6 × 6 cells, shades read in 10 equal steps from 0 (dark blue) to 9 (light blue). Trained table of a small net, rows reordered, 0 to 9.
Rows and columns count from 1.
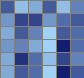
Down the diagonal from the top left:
3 2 5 9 2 3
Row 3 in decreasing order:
9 7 5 4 3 3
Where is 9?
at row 3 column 4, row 4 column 4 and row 6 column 4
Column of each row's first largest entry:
2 1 4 4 4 4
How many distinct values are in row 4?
6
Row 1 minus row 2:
-3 6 5 -3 4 2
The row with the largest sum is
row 1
